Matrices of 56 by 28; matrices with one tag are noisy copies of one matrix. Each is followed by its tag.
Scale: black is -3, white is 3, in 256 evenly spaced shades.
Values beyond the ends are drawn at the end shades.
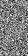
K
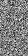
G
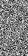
K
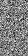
G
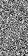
K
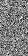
G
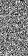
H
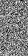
H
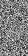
K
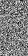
H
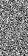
K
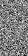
K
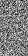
H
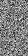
G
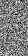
H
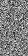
G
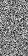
G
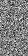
G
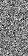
G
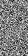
K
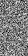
H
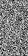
K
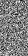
H
